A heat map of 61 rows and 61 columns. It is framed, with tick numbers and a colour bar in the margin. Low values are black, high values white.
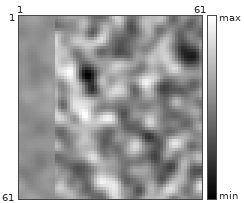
The halves do not mirror each other. Overall the values sit about 60% of the way up the scale. No lone cell stands out from its neighbours. A vertical seam about 20% of the way across splits the table, and the left part is calmer. The texture is blotchy. There are no regular stripes.
